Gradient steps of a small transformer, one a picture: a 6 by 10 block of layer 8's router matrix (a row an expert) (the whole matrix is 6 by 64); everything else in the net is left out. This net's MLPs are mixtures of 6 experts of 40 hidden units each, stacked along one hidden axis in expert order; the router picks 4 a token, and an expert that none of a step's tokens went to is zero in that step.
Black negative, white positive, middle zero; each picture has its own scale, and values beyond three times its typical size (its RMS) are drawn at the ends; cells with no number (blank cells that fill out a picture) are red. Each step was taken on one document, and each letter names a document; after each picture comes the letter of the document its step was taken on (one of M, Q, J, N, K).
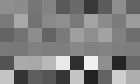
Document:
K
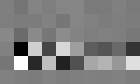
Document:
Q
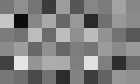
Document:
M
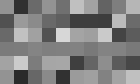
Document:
K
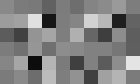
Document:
M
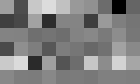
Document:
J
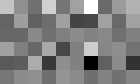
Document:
J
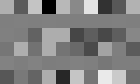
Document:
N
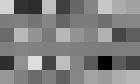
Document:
K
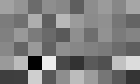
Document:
M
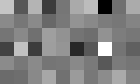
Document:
N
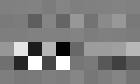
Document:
Q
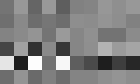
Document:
Q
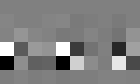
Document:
Q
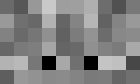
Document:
J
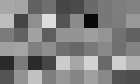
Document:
M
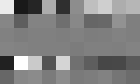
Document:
K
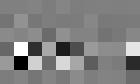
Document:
Q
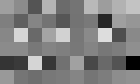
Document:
K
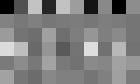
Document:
J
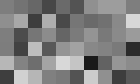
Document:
M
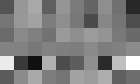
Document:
K
